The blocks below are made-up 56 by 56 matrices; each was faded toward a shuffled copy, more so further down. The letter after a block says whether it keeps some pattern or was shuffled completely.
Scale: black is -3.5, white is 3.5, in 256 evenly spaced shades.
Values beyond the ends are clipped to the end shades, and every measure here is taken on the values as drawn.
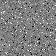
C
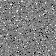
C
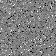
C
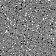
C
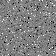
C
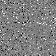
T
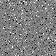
C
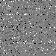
T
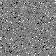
T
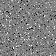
C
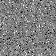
C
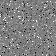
C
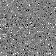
T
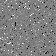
C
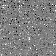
T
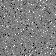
C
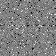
T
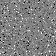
C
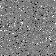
T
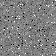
T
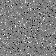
C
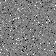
C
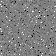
C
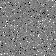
C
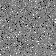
C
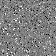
T
